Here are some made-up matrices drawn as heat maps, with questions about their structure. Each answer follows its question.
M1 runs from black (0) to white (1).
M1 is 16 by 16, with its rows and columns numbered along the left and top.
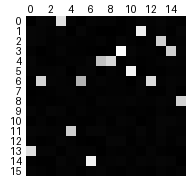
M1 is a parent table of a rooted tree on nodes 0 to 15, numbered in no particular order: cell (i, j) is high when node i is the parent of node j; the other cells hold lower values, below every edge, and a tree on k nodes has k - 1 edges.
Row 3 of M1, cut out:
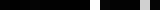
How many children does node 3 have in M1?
2
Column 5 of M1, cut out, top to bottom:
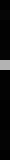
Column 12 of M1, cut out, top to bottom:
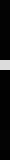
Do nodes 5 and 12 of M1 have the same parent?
yes
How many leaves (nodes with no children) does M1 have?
5
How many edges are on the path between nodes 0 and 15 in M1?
8
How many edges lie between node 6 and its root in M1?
5
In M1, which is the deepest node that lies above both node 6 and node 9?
3
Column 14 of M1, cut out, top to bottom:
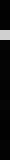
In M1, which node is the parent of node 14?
3
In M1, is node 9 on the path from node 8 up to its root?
no
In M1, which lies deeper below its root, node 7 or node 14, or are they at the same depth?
node 7
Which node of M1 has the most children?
6
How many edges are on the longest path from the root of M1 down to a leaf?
10
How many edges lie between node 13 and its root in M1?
1
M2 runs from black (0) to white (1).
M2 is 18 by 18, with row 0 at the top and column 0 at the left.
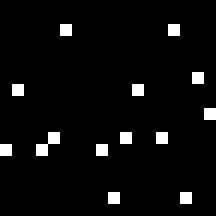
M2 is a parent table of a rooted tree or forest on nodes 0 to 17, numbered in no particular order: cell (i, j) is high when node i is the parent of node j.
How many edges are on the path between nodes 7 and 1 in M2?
1
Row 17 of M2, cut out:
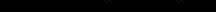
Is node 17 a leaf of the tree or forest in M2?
yes
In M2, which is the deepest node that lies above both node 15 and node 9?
16
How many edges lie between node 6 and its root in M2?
0
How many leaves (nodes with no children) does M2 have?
11
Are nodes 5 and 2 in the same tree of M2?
yes
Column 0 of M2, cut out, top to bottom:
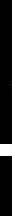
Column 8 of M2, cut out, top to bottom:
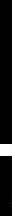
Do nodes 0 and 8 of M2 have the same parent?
yes
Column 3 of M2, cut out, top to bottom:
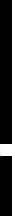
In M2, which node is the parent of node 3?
12
